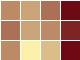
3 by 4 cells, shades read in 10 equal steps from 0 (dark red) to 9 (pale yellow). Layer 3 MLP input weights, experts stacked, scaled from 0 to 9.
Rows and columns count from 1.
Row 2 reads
4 6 5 1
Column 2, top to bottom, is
6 6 9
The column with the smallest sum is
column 4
